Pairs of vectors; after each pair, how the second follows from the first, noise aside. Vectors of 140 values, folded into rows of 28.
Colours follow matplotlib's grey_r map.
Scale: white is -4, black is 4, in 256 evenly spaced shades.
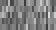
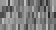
negated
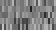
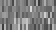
negated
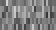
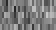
sign-scrambled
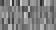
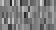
negated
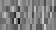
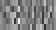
negated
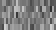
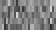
negated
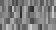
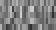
negated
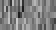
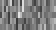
negated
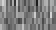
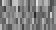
sign-scrambled
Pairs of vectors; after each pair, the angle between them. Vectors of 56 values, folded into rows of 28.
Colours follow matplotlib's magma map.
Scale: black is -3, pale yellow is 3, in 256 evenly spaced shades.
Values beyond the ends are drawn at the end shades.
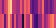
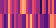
partly aligned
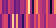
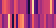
nearly opposite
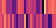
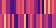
nearly parallel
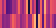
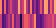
partly aligned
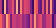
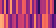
partly aligned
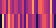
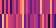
partly aligned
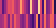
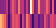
partly aligned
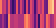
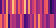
nearly opposite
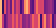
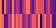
nearly parallel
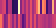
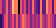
nearly opposite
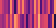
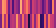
orthogonal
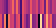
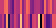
nearly opposite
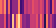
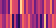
nearly opposite
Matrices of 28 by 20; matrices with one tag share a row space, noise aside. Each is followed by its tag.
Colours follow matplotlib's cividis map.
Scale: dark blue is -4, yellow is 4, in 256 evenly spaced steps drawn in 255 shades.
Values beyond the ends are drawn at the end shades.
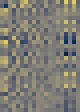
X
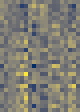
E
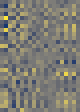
X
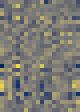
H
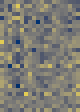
H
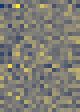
H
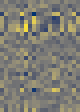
E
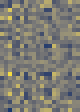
H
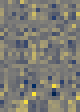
E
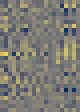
X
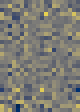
H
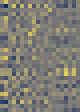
X
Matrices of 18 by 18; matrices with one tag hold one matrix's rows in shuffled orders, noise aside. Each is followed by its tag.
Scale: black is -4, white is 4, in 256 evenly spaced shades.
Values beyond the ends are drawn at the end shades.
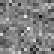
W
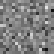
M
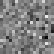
M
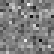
W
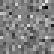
M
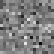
W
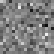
M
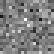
W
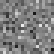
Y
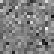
M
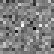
Y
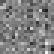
M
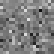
W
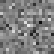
W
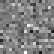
W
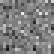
Y
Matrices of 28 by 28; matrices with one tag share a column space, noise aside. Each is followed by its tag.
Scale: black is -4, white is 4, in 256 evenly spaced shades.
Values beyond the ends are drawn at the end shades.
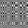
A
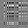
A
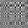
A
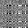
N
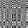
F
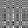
F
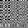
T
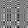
F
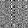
T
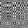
A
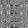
N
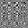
A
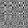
A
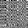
T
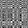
F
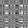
N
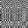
F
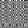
T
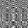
F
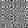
T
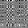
T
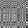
F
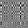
A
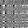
N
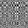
A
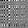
T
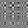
A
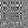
A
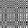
F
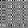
T
